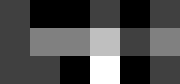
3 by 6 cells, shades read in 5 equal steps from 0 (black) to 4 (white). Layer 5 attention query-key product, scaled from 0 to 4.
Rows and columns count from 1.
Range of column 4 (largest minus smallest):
3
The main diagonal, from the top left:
1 2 0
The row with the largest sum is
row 2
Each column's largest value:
1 2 2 4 1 2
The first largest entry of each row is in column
1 4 4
